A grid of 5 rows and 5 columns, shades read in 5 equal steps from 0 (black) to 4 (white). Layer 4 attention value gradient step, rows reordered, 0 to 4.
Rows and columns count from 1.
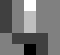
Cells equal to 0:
1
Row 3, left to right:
1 2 3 2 2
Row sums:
11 10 10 7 7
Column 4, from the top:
2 2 2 1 1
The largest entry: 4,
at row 1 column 3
